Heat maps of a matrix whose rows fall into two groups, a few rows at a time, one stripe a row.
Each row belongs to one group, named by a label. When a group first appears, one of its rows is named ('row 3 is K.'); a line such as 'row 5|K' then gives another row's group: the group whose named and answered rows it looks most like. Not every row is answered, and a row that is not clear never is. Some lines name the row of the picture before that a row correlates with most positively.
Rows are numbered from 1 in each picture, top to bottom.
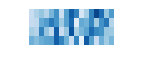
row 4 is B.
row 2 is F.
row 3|F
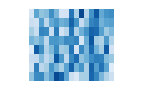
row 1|F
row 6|F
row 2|F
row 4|B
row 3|F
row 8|B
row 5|F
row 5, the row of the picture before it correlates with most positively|2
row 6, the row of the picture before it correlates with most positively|1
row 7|F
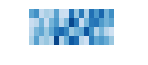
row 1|F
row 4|F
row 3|B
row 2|F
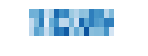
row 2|F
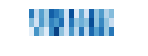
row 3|F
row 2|F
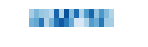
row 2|B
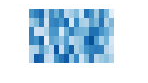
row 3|F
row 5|F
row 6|B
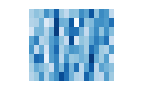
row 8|B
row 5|F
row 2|F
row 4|F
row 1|F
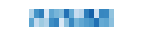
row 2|F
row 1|B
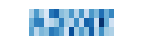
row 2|B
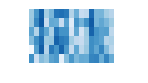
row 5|B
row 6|F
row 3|B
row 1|B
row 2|B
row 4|B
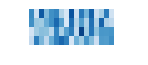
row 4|B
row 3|F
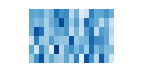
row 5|F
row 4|F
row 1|B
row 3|B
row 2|B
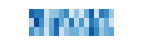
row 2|F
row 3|F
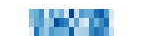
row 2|B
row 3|F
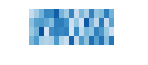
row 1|F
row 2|B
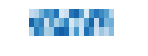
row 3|B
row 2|B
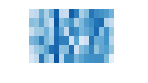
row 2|F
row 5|F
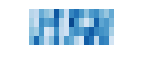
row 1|F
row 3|F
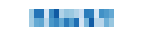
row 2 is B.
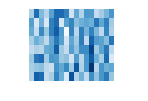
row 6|B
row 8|F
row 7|B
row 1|B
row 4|F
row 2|F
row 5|F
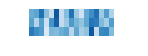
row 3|B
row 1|F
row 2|F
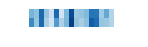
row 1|F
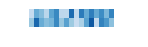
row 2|B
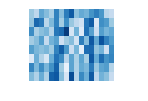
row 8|F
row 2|B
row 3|B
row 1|F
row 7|F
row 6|F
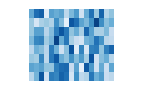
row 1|B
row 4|B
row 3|B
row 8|B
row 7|B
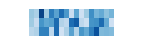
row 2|F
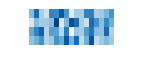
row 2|F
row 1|B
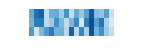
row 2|B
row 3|F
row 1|B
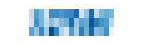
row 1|B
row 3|F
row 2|F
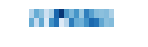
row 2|F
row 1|B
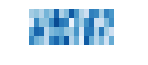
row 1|F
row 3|B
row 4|B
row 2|B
